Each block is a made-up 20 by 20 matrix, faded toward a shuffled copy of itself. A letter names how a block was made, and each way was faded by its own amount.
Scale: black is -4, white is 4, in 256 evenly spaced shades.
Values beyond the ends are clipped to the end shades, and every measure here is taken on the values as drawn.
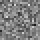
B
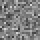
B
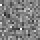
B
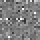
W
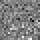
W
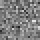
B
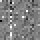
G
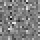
G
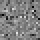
W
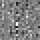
G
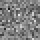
B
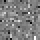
W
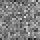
B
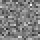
B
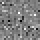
W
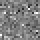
W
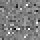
W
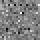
W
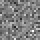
B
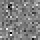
G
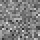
B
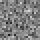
B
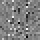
G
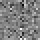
G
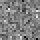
B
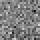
B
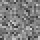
B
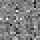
G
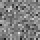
B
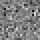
B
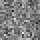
B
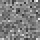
B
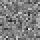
B
